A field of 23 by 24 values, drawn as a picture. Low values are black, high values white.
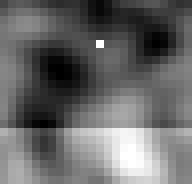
Lone odd cells: 1, higher than its neighbours. Seam: horizontal, 70% of the way down, the bottom part higher. Mirror symmetry: none. Average level on the scale: 40%. Grain: blotchy. Calmest part: middle right.
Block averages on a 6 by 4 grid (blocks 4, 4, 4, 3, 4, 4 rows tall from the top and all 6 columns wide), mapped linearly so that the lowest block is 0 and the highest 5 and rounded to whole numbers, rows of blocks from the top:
2 1 0 1 | 2 1 2 1 | 2 0 2 2 | 1 1 3 2 | 2 3 5 3 | 3 3 5 4
